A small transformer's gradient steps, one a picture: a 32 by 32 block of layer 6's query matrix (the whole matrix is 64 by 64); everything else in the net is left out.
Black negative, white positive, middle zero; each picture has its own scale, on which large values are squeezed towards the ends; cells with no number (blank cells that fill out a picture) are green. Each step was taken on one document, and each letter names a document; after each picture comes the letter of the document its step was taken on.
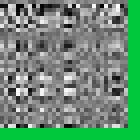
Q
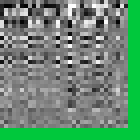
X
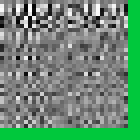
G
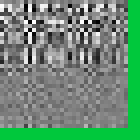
G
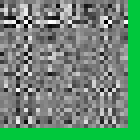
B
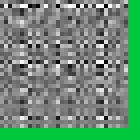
X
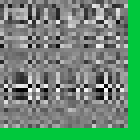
X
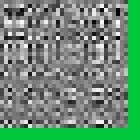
X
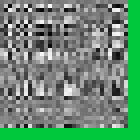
Q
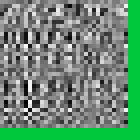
B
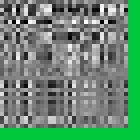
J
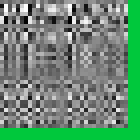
B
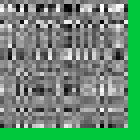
Q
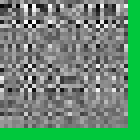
G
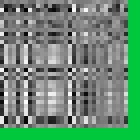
J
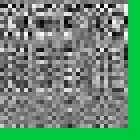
Q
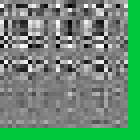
X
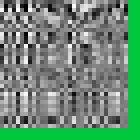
J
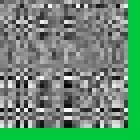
Q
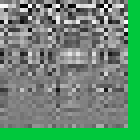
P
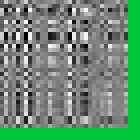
J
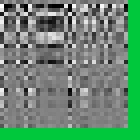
J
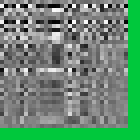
J
